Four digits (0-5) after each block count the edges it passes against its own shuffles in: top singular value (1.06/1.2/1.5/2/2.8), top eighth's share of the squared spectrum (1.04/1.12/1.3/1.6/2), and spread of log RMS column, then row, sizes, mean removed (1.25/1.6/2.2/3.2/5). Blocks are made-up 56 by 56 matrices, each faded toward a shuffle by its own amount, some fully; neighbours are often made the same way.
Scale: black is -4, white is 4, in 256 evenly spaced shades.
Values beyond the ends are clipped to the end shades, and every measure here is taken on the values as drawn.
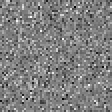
2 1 0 0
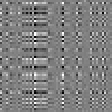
5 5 4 4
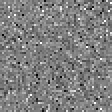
2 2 0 0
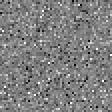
2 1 0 0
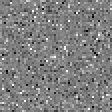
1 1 0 0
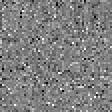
3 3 1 1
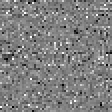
3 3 0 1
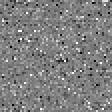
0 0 0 0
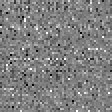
3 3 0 1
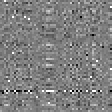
4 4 2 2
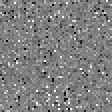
0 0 0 0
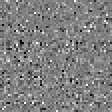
3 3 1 2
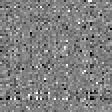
4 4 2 2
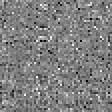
3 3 1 1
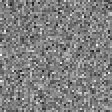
2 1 0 0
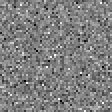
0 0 0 0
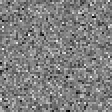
0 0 0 0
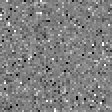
0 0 0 0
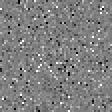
0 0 0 0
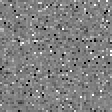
0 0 0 0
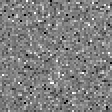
0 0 0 0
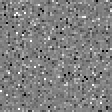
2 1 0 0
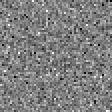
0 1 0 0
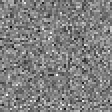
3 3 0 1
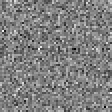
3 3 1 1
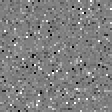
1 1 0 0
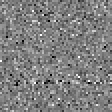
1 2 0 2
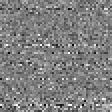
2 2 0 3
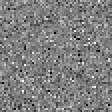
0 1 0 0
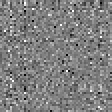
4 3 2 1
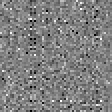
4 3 2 1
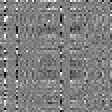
4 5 3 2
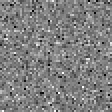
2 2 0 0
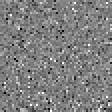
2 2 0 0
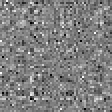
4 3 2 2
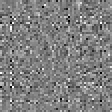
4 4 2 2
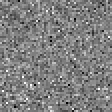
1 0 0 0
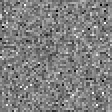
1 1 0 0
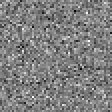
3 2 1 0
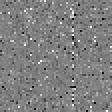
2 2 0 0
